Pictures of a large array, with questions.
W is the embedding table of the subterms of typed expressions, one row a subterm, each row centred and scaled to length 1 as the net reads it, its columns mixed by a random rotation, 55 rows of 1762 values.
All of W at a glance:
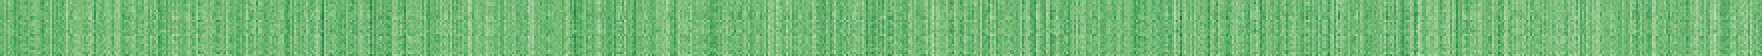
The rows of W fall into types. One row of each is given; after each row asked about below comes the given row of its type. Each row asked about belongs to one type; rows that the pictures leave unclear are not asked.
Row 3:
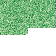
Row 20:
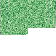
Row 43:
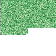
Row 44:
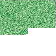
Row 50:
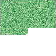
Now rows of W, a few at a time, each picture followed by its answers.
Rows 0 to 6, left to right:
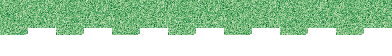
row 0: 44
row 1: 3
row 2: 20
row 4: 20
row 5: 50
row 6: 3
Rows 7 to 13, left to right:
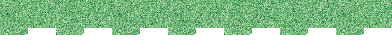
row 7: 44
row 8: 3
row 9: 44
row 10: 44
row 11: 43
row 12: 50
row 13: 44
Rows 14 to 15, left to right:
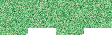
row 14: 50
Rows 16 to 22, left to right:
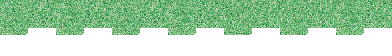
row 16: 50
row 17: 50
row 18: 50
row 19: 3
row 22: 3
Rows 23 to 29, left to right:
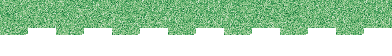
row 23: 44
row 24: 43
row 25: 3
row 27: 43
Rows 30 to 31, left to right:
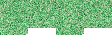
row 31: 20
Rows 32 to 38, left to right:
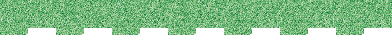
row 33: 3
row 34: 50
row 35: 50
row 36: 44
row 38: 43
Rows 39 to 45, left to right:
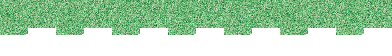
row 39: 44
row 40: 50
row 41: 43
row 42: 3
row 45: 3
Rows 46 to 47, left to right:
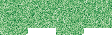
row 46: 44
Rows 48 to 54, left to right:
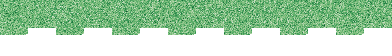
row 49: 50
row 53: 43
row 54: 3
